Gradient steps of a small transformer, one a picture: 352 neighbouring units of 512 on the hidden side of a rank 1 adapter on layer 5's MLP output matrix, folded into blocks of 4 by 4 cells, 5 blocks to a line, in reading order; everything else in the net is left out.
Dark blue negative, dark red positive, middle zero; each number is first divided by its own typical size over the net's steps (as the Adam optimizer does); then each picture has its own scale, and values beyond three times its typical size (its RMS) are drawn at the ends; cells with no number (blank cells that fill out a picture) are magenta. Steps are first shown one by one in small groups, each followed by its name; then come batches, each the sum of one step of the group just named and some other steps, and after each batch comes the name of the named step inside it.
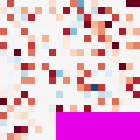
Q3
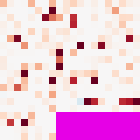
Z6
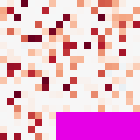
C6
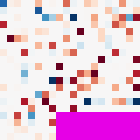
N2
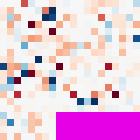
C6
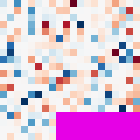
N2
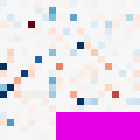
N2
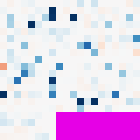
Q3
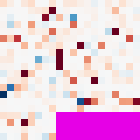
Z6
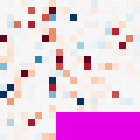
Q3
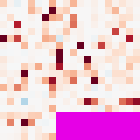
Z6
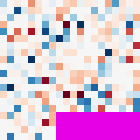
N2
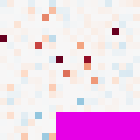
Q3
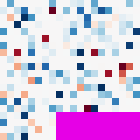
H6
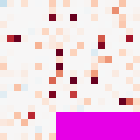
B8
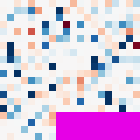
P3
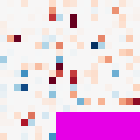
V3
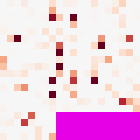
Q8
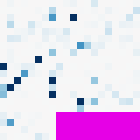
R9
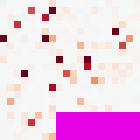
H6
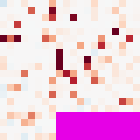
B8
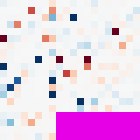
R9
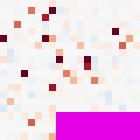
P3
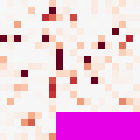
Q8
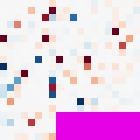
R9
